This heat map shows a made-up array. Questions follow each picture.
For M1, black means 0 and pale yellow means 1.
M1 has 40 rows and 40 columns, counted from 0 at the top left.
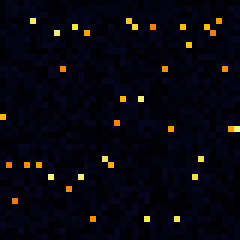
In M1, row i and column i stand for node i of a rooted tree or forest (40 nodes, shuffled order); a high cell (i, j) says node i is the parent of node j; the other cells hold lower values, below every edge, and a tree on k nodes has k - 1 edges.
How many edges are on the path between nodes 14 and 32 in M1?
5
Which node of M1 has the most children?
4
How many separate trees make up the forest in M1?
4
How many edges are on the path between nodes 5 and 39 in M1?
3
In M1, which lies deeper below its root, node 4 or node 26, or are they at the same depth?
node 4
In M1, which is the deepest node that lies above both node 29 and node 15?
36
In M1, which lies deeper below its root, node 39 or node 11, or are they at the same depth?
the same depth
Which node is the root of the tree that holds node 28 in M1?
3
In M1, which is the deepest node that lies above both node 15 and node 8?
36
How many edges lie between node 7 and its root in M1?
0
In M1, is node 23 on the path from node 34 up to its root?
no
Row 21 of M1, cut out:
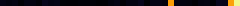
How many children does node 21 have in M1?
3
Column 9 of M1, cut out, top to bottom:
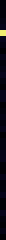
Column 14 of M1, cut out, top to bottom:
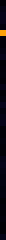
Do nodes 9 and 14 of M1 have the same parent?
yes
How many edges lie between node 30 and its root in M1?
5
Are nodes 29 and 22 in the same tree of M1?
no
